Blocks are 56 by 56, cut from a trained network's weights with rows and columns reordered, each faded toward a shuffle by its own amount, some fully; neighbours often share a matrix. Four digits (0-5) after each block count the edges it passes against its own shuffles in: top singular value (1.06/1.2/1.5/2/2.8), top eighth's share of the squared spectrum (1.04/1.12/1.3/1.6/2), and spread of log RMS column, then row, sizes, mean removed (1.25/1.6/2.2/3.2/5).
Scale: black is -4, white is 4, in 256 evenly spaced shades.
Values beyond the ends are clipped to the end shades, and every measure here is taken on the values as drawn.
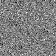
0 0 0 0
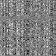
4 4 2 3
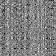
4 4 1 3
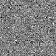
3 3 0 2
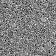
0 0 0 0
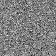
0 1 0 0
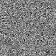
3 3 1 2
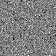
0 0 0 0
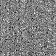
2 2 0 1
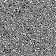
0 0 0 0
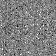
1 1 0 1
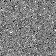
0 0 0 0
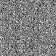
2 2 0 1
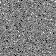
1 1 0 0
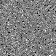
0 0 0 0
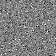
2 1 0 0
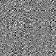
3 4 2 2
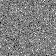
0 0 0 0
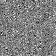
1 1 0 0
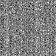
3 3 1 2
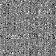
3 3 0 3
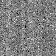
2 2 0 1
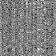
3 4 1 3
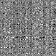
3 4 0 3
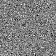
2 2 0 1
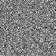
3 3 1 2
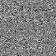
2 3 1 2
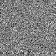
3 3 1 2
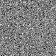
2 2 0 1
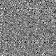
2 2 0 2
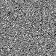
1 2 0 1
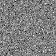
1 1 0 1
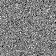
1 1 0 0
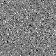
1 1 0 1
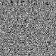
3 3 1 2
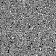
2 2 0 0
